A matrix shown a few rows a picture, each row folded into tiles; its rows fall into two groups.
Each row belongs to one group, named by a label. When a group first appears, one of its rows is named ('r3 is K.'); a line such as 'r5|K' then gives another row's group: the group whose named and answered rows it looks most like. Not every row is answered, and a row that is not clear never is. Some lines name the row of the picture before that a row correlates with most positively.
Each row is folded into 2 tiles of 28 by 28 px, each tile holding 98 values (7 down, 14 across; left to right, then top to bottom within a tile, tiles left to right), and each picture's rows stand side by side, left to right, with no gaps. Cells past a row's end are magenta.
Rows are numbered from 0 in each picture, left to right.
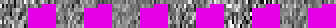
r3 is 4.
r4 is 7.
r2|7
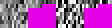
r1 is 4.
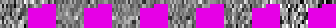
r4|4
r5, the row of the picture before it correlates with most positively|0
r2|7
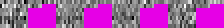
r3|4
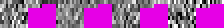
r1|7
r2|4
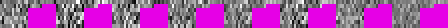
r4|4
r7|4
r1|4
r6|7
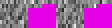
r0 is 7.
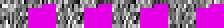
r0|7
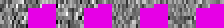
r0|4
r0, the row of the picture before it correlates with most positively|3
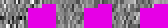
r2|4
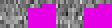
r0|7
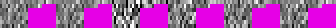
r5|4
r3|4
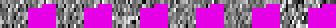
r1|4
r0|4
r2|7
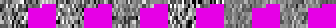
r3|7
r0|4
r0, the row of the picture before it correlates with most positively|4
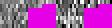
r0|4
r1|7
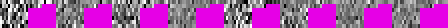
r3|7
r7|4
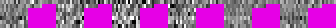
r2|7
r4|7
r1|7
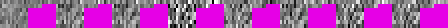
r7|4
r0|7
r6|4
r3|4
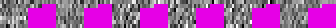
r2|4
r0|7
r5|4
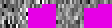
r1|7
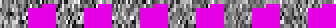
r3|4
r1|4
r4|4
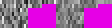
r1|4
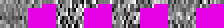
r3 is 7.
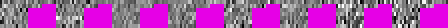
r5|7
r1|7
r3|4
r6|7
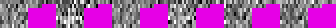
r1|7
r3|7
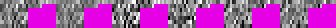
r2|4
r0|4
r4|4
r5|4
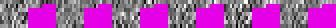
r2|7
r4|4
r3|4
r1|4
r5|4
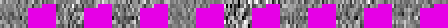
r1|4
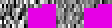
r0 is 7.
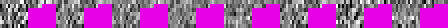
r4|7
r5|4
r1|4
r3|4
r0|4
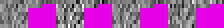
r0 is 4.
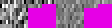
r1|4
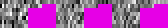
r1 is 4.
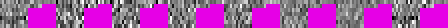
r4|4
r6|7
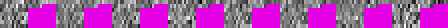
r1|4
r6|7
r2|4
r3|7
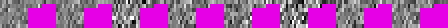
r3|4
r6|4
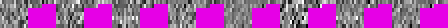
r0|7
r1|4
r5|4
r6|7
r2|7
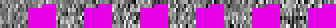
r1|7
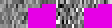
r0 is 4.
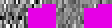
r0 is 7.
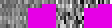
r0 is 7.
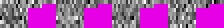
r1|7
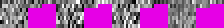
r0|7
